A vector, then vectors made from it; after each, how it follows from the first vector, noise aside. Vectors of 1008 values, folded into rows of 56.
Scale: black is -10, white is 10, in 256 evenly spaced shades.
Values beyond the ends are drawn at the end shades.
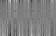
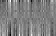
scaled up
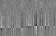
wrapped around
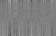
shrunk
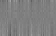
shrunk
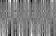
scaled up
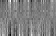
scaled up
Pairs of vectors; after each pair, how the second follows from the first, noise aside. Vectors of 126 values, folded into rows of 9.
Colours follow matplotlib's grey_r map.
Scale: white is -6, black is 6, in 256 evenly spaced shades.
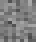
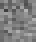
wrapped around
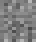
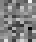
scaled up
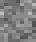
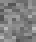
reversed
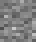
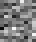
scaled up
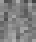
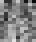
scaled up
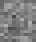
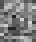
scaled up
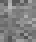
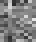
scaled up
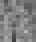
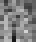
scaled up
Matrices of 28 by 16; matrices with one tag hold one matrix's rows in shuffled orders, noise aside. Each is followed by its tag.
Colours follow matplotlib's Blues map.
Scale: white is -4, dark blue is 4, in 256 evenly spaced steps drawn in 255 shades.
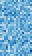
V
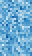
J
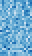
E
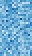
J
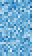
V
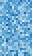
J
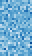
V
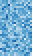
E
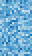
J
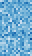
V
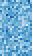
J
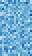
V
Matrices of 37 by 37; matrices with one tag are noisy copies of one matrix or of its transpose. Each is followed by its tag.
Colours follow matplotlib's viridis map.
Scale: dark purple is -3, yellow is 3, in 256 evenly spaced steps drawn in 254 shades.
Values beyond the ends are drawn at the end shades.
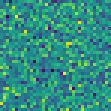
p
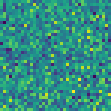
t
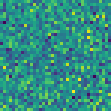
t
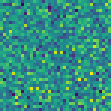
t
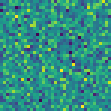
p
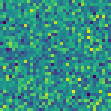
t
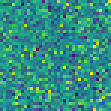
t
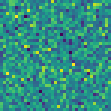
p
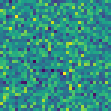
p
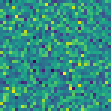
p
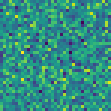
p
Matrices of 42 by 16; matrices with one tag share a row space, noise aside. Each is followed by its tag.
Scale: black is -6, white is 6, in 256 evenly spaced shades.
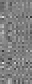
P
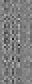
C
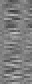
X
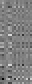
P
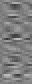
X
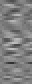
X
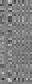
P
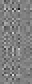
C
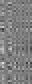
P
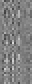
C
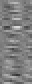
X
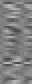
X
